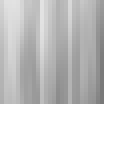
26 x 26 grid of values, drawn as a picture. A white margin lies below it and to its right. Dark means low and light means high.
The grain runs up and down. On average the colour sits 70% of the way up the scale. The ninth with the lowest average is the bottom right. Values rise toward the top left. The histogram is bell-shaped.
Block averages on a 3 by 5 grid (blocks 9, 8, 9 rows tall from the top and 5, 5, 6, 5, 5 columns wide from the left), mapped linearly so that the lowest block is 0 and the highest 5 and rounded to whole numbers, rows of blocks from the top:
53432
42321
31110
